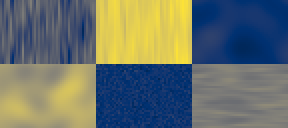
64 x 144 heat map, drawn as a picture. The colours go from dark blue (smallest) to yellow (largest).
The table splits into 2 rows of 3 panels. Panel 1,1: low, streaked downward. Panel 1,2: very high, streaked downward, faint in contrast. Panel 1,3: very low, smooth, faint in contrast. Panel 2,1: high, smooth. Panel 2,2: very low, fine-grained, faint in contrast. Panel 2,3: middling, streaked across, faint in contrast.
